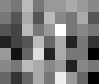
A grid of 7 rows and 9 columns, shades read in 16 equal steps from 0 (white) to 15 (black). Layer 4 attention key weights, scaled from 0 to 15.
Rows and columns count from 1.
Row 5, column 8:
8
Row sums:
57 67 62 85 80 65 74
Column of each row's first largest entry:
2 2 2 1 9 7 9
